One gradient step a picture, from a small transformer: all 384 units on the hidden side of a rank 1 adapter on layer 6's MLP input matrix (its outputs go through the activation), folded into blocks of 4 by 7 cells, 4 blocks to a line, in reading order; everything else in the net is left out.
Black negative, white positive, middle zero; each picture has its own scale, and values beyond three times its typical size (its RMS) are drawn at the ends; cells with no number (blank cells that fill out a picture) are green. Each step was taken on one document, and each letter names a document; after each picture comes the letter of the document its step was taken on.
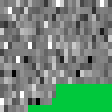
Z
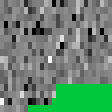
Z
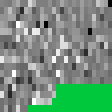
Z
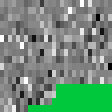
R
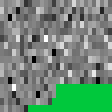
R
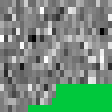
R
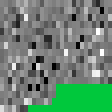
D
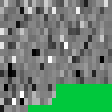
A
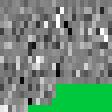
D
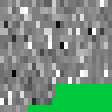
Z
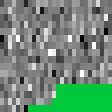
R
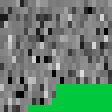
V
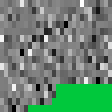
V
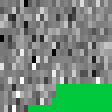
V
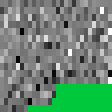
D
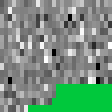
R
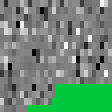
A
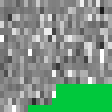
R
